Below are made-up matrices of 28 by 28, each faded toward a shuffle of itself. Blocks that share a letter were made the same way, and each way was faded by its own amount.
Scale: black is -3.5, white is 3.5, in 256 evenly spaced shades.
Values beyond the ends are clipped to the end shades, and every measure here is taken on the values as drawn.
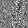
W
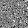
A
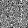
W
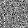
W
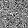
A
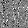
A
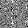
W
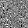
W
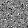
A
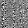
W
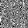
W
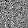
W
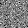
A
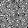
A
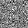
W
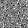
A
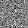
W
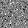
A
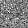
A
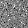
A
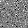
A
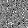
A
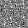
W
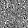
A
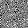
A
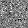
A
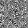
W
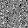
W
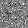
A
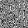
W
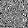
W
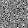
W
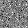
A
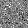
A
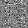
W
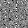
A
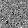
A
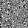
A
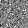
A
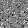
A
